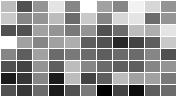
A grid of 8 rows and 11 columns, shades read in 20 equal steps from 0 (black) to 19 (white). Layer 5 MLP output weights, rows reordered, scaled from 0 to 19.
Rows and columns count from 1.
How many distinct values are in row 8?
9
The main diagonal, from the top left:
14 10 12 12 9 10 7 5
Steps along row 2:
down up up down up down up up down up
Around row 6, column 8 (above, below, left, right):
8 14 8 7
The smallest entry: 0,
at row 8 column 7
